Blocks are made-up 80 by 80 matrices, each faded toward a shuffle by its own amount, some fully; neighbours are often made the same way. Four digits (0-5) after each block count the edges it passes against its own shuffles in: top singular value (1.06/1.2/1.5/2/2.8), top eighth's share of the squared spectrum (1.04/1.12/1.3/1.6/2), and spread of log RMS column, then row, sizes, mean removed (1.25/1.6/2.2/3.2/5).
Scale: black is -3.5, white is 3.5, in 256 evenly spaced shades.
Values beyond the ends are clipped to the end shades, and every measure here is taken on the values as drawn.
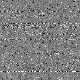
2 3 0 3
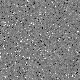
0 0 0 0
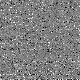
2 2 0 2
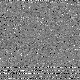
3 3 0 3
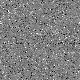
0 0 0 0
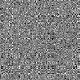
4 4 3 3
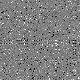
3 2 1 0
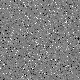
0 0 0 0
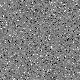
1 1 0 0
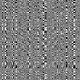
5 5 4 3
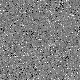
1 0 0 0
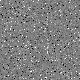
2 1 0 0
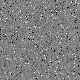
2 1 0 1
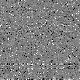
4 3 0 1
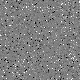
1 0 0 0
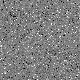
0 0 0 0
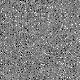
3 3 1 1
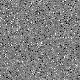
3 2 0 1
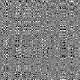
4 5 3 3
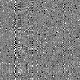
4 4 3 2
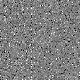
3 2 1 0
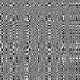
5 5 4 4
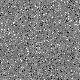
1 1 0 0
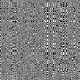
5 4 3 2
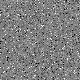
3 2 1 0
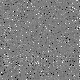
3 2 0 0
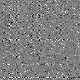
4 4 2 2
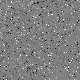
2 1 0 0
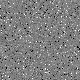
2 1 0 0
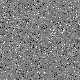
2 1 0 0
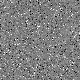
1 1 0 0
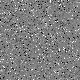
0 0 0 0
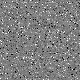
2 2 0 0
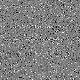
3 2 0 1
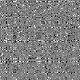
4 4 2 3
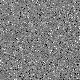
0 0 0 0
